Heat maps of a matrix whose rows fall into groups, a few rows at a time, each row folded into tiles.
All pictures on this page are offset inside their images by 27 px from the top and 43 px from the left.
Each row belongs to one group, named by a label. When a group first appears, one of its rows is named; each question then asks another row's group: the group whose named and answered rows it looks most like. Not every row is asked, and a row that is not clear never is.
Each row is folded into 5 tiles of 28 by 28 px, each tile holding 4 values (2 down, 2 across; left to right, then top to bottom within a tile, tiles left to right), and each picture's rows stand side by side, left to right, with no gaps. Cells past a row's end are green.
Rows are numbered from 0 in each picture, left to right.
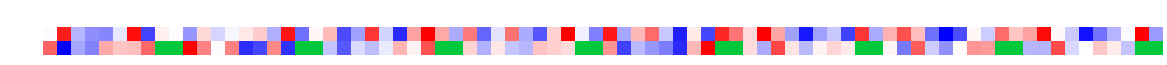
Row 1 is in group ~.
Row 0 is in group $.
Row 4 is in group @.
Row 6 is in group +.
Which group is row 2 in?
@
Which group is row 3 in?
@
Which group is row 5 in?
+
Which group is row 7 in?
+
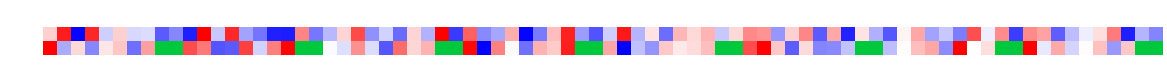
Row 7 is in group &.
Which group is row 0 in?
&
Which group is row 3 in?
@
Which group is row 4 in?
$
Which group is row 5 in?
&
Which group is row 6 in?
+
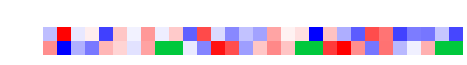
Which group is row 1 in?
+
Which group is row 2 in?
&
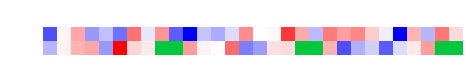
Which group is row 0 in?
+
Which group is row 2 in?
@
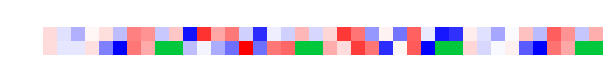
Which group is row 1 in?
$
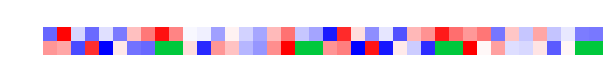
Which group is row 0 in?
~
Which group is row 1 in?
@
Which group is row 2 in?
~
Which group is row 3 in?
&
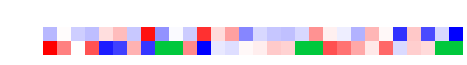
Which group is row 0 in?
~
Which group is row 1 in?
$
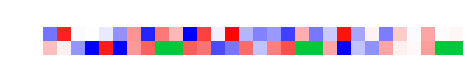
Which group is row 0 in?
$
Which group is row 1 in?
$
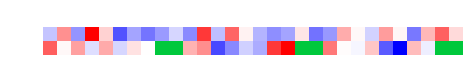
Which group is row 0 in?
&
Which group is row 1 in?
$
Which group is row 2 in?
~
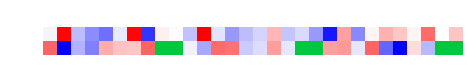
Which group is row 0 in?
$
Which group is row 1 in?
+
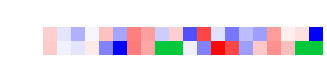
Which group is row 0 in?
@
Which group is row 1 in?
+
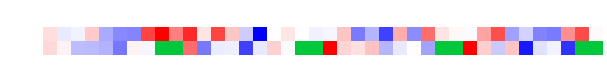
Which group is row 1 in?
@
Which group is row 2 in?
~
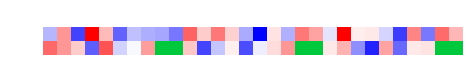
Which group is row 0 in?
&
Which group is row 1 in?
@
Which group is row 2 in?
$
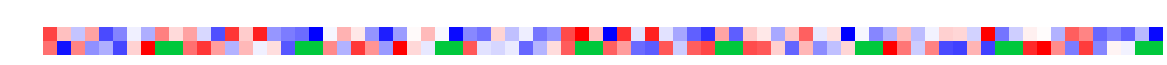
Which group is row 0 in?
@
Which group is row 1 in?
&
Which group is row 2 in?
+
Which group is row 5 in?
&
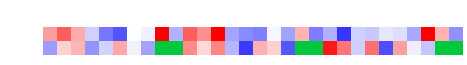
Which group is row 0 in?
+
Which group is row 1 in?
+
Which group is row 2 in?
~
